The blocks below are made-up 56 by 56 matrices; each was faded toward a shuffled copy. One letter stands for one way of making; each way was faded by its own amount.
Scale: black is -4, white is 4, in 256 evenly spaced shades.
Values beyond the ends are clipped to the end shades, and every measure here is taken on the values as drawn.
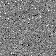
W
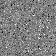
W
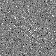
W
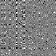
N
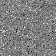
W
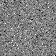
W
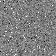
W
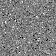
W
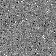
W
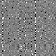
N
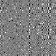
N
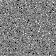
W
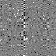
N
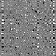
N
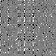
N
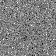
W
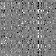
N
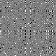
N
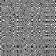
N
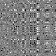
N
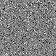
W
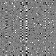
N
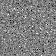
W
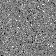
W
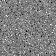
W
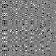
N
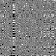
N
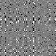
N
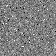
W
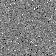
W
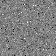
W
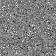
W
